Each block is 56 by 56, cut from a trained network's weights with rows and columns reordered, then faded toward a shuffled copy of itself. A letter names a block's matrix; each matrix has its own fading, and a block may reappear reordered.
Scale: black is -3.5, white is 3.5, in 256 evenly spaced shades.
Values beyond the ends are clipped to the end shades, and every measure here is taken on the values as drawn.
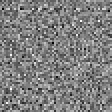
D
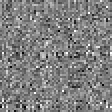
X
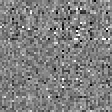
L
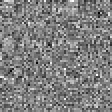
D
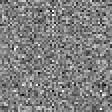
D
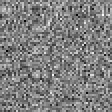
D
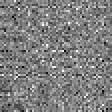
X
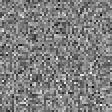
D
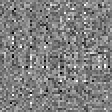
L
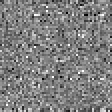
X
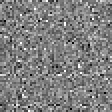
X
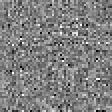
L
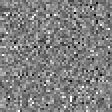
X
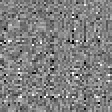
L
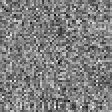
D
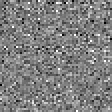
X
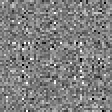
L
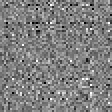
L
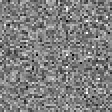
D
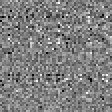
L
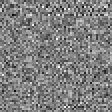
D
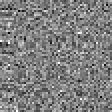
D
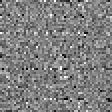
L
